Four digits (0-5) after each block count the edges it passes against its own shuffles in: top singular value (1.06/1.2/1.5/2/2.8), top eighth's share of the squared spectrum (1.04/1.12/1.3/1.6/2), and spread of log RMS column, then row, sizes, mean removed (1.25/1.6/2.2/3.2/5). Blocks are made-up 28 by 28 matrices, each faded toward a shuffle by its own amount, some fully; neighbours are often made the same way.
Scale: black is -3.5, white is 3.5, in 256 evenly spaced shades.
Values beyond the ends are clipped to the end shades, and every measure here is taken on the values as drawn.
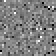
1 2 0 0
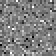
0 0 0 0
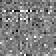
3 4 0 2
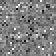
1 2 0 0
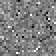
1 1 0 0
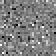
1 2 0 1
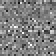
2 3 0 2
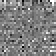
3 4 1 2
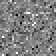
0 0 0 0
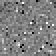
1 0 0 0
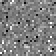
0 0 0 1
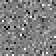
1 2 0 0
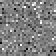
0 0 0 0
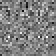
3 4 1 2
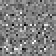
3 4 1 2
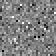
1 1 0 0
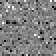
2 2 0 1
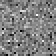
1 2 0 0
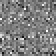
2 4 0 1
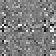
3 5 2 2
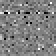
3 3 0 2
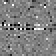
3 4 0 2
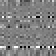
4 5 1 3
